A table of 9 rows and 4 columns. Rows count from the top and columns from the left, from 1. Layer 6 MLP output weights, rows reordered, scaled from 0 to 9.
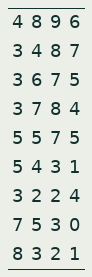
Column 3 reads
9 8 7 8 7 3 2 3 2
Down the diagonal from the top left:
4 4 7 4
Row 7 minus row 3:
0 -4 -5 -1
